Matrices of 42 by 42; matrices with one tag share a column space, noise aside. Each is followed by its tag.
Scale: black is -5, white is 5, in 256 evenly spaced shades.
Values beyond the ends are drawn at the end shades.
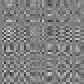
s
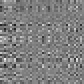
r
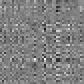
r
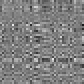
r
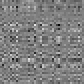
r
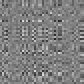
s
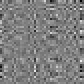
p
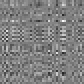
s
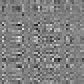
r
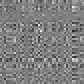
r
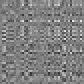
s
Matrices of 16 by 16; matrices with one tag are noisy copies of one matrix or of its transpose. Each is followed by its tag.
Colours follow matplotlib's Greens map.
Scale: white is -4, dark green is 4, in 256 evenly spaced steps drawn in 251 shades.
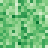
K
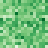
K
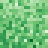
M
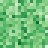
K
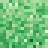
M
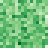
K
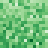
M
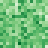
K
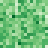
K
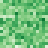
K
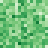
K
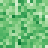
K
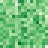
K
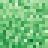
M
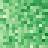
M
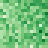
M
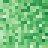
M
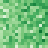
M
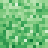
M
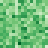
K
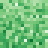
M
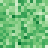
K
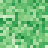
K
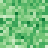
K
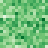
K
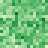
K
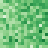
M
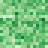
K
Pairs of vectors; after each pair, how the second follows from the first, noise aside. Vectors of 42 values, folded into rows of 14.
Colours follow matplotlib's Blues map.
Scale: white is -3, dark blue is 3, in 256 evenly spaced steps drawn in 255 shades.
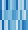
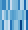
reversed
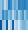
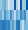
reversed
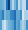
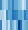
reversed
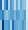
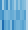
shrunk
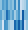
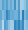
shrunk
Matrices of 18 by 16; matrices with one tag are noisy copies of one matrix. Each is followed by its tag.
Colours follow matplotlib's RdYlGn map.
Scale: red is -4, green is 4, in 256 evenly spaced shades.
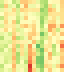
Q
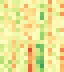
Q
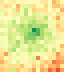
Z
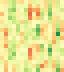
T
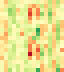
T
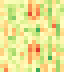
T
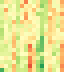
Q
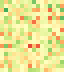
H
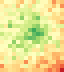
Z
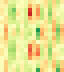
T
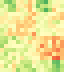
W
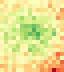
Z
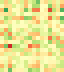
H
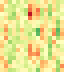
T
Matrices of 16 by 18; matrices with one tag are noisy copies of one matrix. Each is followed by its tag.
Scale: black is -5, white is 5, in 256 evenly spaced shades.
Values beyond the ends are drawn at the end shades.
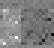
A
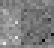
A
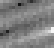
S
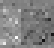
A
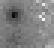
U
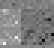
A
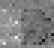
A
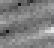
S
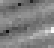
S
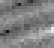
S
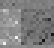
A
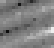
S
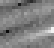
S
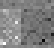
A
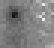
U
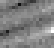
S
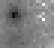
U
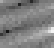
S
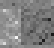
A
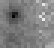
U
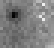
U
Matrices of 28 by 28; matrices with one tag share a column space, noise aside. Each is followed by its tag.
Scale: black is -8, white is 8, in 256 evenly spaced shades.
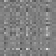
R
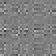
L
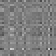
R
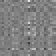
R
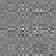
L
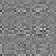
L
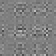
L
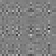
L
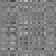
R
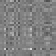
R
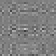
L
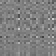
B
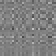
B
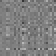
R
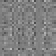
R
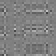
L
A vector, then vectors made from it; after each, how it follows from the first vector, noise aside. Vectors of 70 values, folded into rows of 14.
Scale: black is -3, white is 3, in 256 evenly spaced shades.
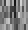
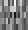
sign-scrambled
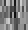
copied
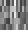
negated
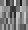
sign-scrambled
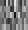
sign-scrambled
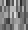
negated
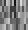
copied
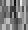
copied
